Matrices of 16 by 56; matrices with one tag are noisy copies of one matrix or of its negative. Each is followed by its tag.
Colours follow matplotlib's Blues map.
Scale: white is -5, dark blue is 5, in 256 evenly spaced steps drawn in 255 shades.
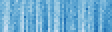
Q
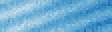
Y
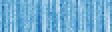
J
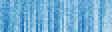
Q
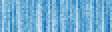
J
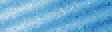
Y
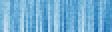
Q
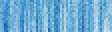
Q
